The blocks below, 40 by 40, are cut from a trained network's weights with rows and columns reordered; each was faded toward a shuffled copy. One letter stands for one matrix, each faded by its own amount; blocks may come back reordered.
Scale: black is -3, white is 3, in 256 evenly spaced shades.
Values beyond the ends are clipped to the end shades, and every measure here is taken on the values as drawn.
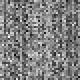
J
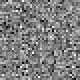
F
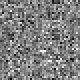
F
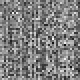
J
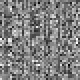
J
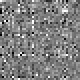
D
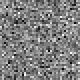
F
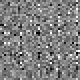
D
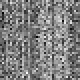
J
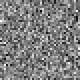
F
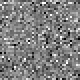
F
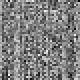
J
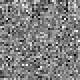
F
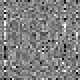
D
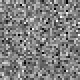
F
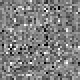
D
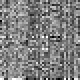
J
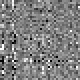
D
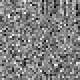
F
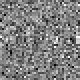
F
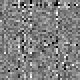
D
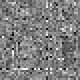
D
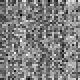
J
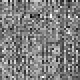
J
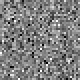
F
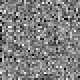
F
